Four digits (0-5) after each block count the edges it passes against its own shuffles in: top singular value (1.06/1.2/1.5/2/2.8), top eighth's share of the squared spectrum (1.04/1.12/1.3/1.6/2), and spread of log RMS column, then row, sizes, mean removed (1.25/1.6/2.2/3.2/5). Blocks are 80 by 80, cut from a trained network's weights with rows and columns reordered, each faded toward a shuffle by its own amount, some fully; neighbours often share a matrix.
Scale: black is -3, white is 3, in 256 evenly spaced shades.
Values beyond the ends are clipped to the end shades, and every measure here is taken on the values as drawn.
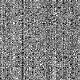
3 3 1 2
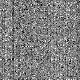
3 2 0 2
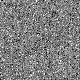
0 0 0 0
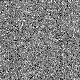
1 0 0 0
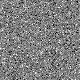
0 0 0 0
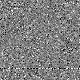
3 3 1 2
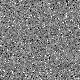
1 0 0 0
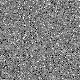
1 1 1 0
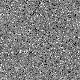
1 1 0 0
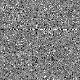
3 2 2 1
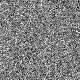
0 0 0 0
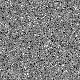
0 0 0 0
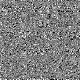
2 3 0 2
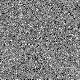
1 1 0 1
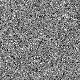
1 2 0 2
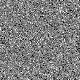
1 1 0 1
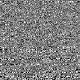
3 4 0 3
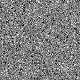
1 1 0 1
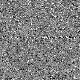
2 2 0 2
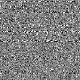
2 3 0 3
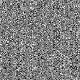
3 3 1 1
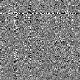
4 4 2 3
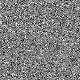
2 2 0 2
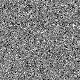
1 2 0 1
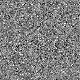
2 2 0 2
